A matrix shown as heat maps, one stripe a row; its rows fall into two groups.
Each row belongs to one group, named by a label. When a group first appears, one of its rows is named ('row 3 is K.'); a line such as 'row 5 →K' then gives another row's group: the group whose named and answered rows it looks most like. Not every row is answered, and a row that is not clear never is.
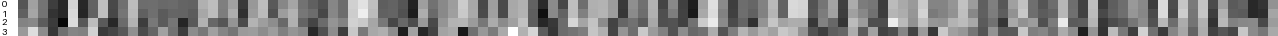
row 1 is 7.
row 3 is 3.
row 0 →7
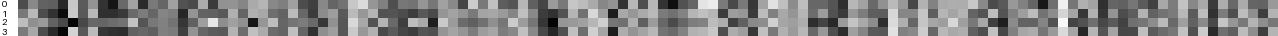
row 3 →3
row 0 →7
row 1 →3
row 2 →7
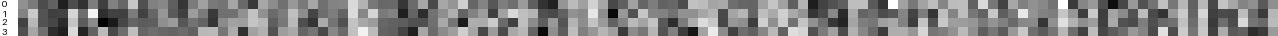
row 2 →3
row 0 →7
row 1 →3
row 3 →7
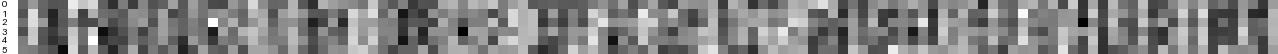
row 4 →3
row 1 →3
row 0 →3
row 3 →3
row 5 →7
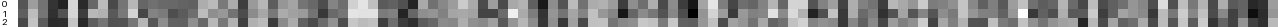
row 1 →7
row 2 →3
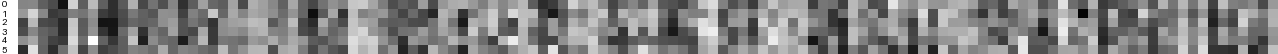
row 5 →3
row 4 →7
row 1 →3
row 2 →3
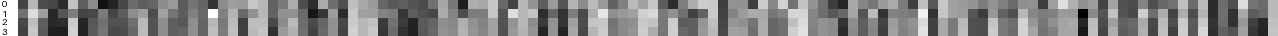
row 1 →3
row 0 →3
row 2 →3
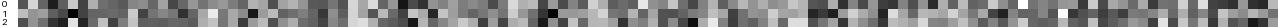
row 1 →7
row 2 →7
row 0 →3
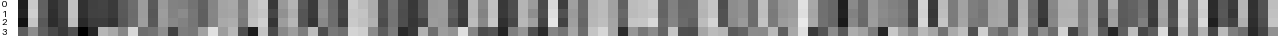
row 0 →3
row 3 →7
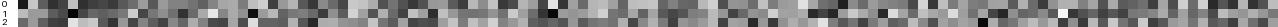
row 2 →3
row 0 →3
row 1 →7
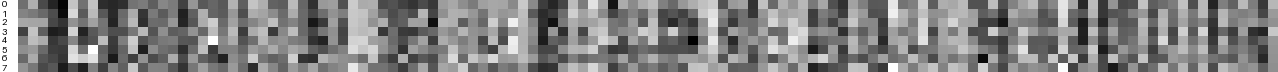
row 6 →3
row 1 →7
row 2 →7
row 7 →7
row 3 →3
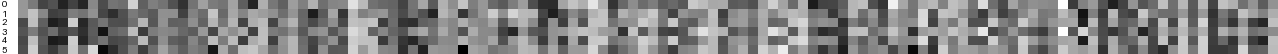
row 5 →3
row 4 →3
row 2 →3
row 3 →7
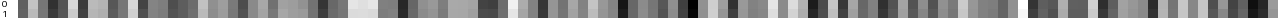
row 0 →7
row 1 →7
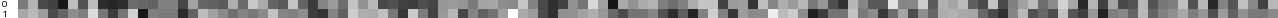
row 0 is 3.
